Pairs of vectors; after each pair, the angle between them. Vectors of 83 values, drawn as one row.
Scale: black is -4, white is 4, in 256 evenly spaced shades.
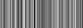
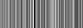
partly aligned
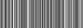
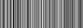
nearly opposite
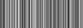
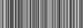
partly opposed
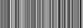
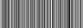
partly aligned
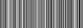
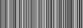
nearly parallel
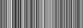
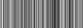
orthogonal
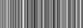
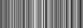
partly opposed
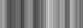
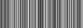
orthogonal
